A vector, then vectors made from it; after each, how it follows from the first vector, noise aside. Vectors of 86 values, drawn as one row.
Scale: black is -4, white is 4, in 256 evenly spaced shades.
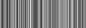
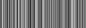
sign-scrambled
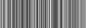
wrapped around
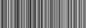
sign-scrambled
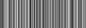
sign-scrambled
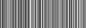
sign-scrambled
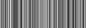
wrapped around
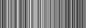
sign-scrambled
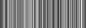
wrapped around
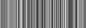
wrapped around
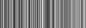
wrapped around
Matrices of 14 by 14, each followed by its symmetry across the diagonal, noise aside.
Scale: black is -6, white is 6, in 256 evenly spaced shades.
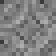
symmetric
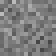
symmetric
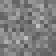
symmetric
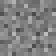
antisymmetric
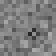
symmetric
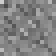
symmetric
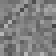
antisymmetric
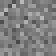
antisymmetric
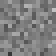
antisymmetric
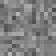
antisymmetric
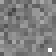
symmetric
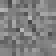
antisymmetric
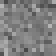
antisymmetric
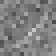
symmetric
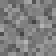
symmetric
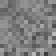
symmetric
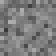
symmetric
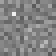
symmetric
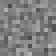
antisymmetric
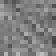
antisymmetric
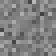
symmetric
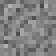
symmetric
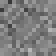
symmetric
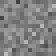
symmetric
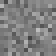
antisymmetric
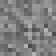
antisymmetric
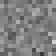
antisymmetric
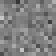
antisymmetric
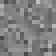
antisymmetric
